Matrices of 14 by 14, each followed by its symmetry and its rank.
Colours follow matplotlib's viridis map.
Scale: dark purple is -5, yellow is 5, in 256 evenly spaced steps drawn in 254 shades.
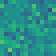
antisymmetric, full rank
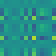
neither, rank one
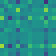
antisymmetric, rank two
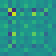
symmetric, rank two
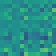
neither, rank three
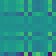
neither, rank one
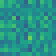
neither, rank three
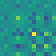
symmetric, rank two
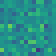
neither, rank three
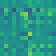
neither, rank three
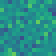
antisymmetric, full rank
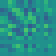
antisymmetric, rank two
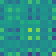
symmetric, rank two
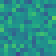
antisymmetric, full rank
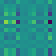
neither, rank one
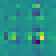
antisymmetric, rank two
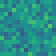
antisymmetric, full rank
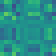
antisymmetric, rank two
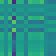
neither, rank one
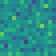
antisymmetric, full rank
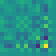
symmetric, rank two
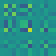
symmetric, rank two
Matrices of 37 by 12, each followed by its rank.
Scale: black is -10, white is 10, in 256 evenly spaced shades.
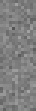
full rank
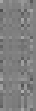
two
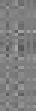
two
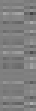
one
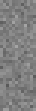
full rank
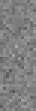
full rank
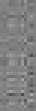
two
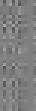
two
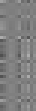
one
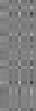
one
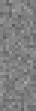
full rank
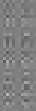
two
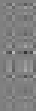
one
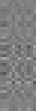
two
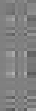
one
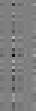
one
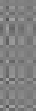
one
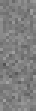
full rank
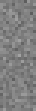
full rank
